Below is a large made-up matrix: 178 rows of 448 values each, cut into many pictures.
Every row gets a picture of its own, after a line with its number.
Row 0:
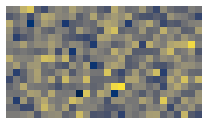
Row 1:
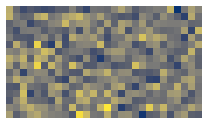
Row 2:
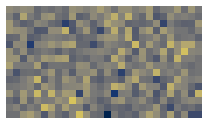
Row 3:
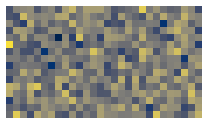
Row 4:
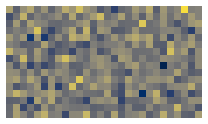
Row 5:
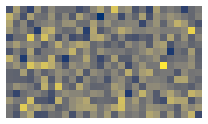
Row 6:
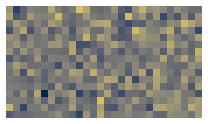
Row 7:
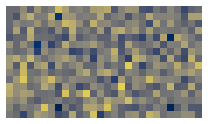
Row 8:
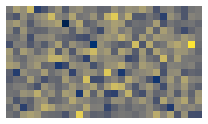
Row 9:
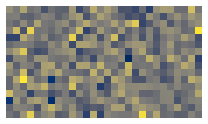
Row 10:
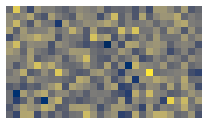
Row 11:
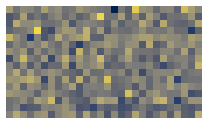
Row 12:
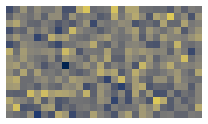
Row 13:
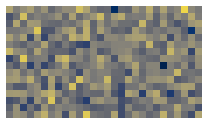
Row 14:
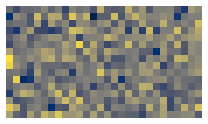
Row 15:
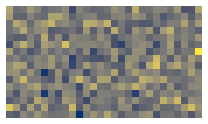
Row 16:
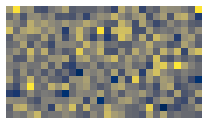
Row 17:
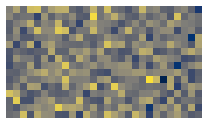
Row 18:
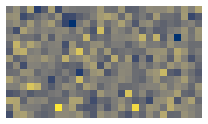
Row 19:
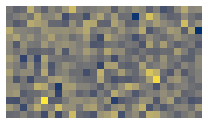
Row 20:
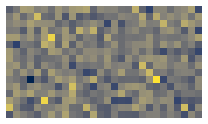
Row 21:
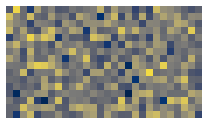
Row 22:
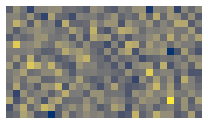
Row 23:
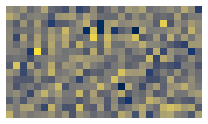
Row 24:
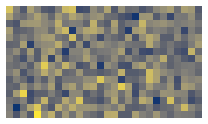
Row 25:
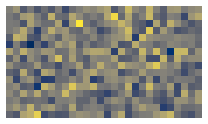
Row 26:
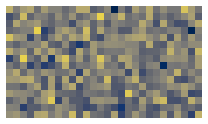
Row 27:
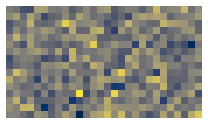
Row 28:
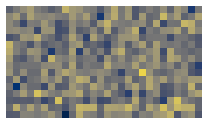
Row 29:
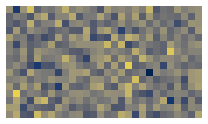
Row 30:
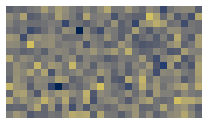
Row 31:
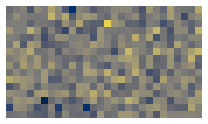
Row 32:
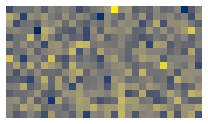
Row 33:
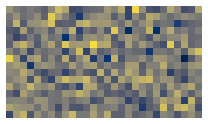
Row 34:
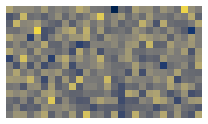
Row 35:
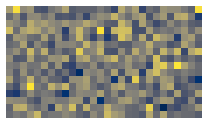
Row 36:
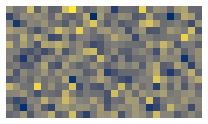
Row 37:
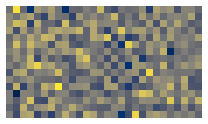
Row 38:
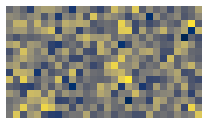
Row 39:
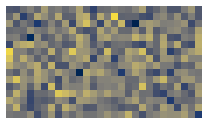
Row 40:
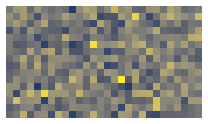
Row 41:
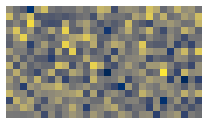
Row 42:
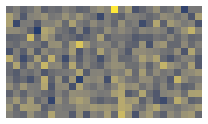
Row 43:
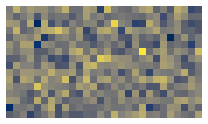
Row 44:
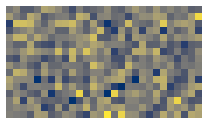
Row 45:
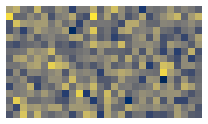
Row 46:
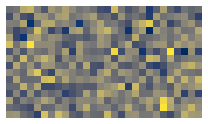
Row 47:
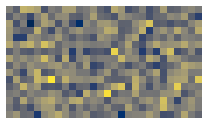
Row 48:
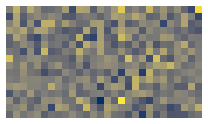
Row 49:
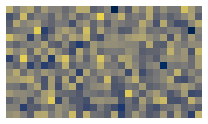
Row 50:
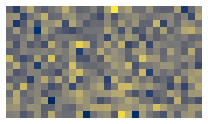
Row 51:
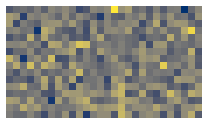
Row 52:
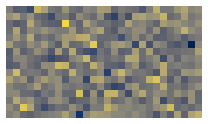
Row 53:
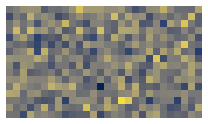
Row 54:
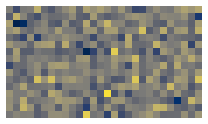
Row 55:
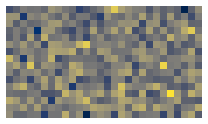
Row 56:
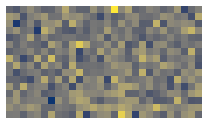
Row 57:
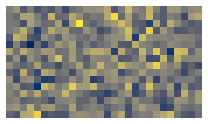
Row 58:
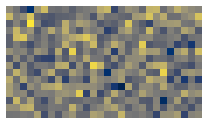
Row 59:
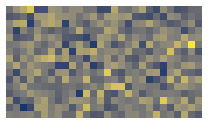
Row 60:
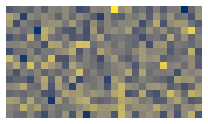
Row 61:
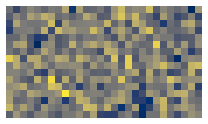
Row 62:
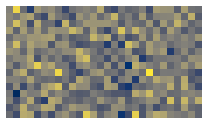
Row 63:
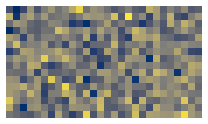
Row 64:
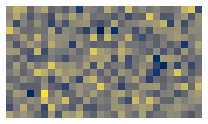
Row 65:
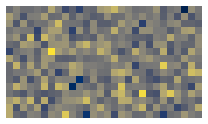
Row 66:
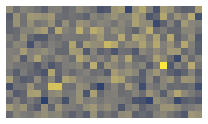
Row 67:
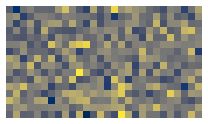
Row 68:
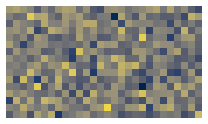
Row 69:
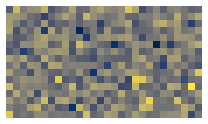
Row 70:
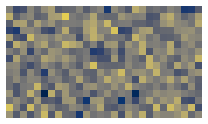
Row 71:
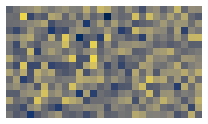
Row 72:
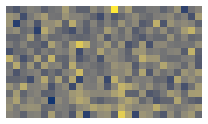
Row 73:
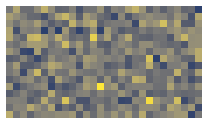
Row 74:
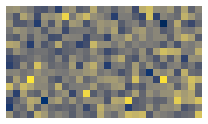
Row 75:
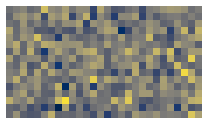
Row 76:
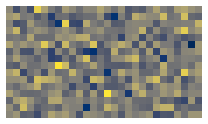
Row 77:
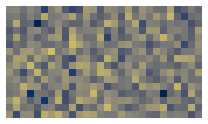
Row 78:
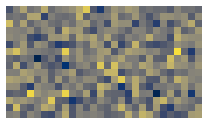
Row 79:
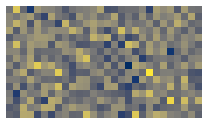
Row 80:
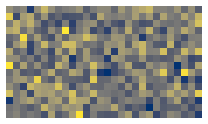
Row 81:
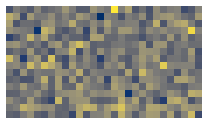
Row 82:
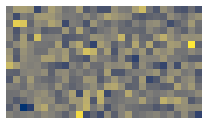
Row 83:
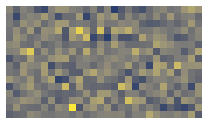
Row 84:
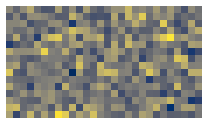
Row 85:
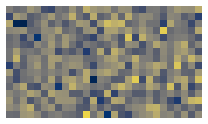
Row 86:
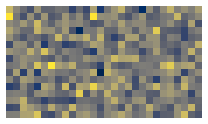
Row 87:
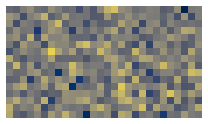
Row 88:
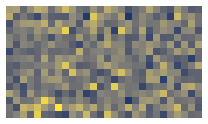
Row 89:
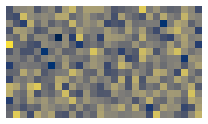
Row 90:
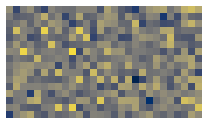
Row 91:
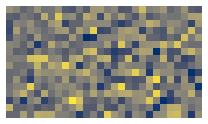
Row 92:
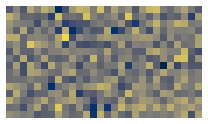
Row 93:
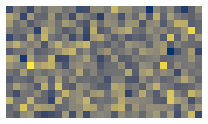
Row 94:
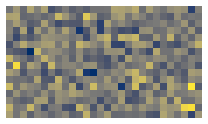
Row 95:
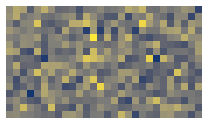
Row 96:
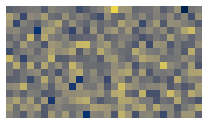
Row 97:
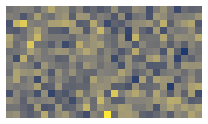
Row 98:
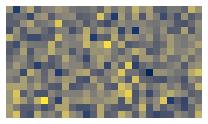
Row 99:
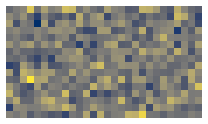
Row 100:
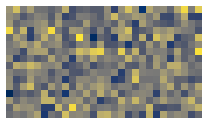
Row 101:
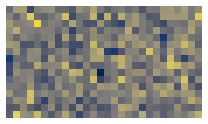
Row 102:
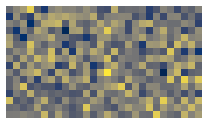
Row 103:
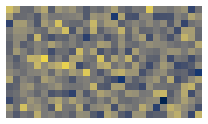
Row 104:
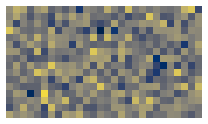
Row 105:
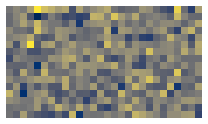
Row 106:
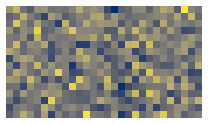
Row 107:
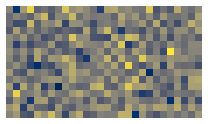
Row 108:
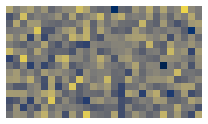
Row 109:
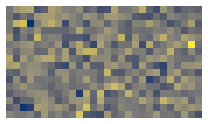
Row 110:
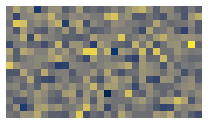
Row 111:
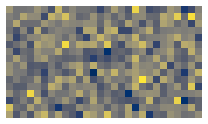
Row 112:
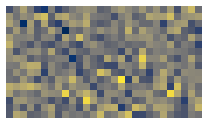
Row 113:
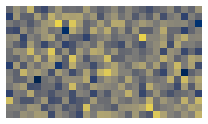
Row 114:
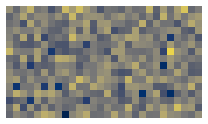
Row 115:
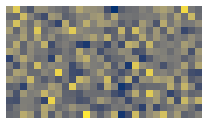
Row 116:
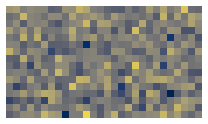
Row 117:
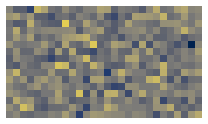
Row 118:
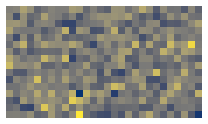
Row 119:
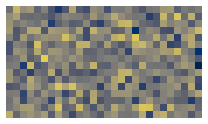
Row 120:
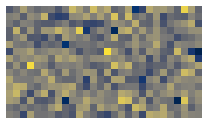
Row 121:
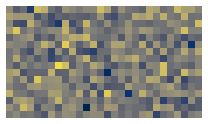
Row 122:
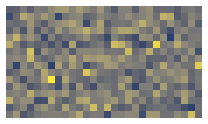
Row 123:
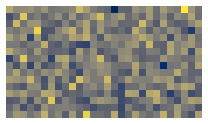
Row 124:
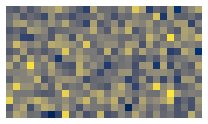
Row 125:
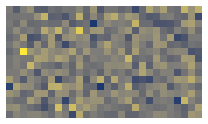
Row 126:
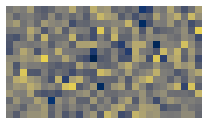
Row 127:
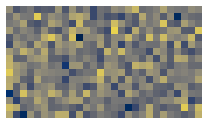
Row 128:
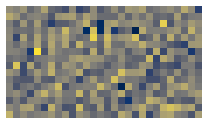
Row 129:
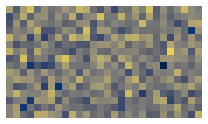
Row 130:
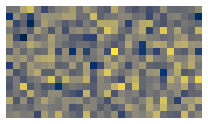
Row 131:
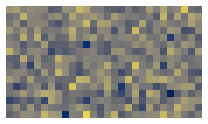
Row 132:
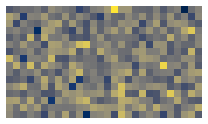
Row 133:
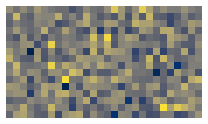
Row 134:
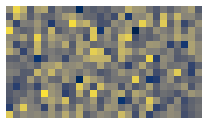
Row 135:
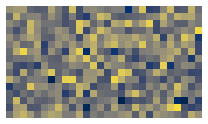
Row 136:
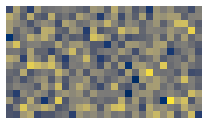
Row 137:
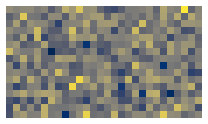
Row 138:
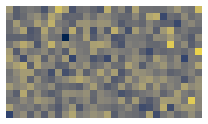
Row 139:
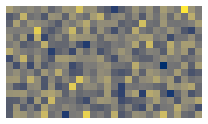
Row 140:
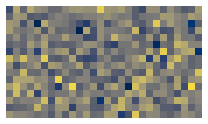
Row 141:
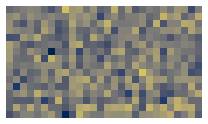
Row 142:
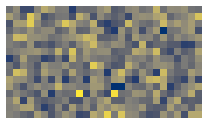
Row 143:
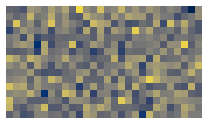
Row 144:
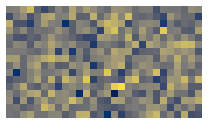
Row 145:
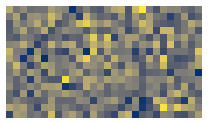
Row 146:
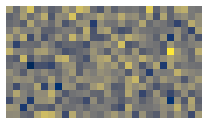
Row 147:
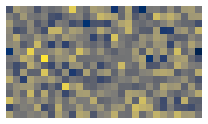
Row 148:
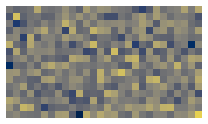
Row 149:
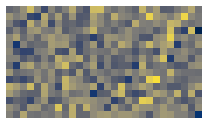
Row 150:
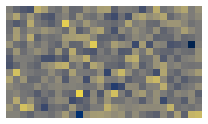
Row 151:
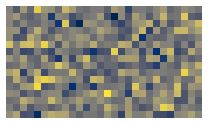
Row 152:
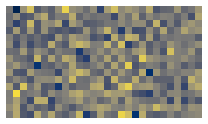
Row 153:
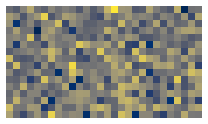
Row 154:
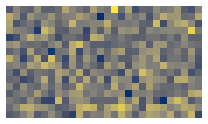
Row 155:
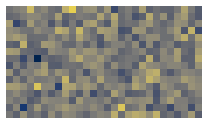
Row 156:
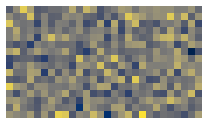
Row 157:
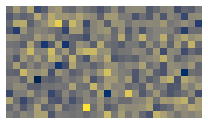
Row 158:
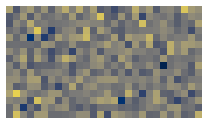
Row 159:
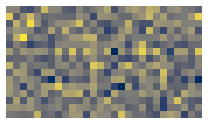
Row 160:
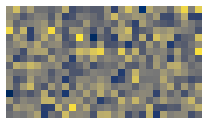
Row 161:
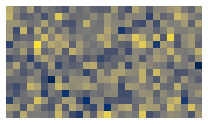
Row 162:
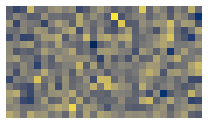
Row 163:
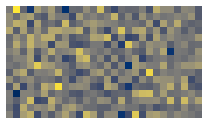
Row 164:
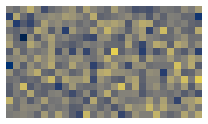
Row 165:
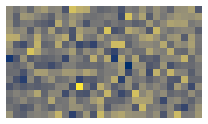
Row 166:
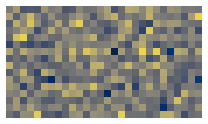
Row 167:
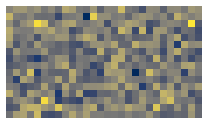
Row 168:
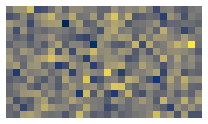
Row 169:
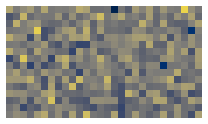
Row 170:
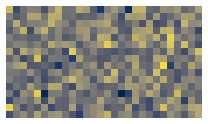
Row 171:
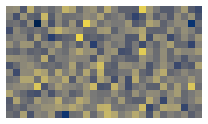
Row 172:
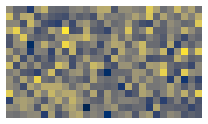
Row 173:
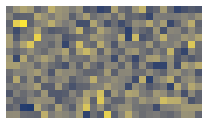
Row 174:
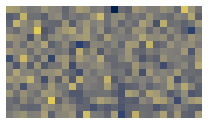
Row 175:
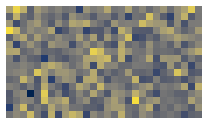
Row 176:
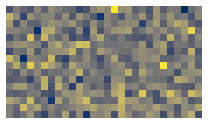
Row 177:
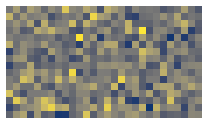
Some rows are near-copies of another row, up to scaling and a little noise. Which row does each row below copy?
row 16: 35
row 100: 160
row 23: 128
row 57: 25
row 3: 89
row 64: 104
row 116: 131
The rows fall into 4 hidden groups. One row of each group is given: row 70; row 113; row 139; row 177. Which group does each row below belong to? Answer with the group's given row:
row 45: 177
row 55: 139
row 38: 177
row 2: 113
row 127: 177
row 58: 113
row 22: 139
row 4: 139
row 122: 70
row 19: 177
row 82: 113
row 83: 70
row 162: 177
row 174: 139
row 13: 139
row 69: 70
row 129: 139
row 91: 177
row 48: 70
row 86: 177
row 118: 113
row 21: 139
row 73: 70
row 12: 177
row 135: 70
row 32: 139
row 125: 70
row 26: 139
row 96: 139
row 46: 113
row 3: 177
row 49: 139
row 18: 70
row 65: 139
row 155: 177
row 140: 70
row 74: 177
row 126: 70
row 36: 177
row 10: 139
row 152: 139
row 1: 177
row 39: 177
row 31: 177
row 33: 70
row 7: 70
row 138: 70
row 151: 113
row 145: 70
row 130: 113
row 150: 113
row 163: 139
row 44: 113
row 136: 139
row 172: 113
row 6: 70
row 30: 70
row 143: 70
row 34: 139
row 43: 177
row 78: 177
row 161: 70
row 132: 139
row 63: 70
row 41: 113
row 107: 139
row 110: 113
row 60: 139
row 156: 177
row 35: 70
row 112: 177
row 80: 113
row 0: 113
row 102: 113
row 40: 177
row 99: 177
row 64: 70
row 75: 177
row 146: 139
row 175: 70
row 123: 139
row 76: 113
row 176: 139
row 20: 177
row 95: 70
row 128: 70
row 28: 139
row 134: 70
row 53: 70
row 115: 139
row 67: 139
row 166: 113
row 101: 177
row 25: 113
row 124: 139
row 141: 139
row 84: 177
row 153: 139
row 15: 70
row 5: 139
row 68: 177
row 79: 139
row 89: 177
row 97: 113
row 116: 139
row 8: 113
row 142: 113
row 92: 70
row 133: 70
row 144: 113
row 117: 113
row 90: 70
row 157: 113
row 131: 139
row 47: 113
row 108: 139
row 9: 70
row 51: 139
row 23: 70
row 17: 177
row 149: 177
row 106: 139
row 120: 70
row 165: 70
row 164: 113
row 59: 113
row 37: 139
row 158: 139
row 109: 113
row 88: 177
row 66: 70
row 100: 70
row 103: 177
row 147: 70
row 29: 139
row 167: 177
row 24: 177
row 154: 139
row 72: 139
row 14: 177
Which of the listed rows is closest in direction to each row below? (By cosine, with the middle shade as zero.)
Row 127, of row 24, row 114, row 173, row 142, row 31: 24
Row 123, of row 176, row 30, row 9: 30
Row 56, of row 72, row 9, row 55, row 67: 72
